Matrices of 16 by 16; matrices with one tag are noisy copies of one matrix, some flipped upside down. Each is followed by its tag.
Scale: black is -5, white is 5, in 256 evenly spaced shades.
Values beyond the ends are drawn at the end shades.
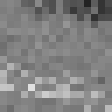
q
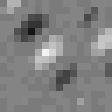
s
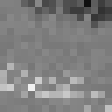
q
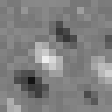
s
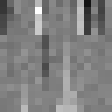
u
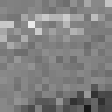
q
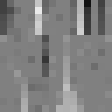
u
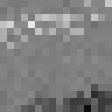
q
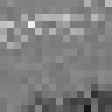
q
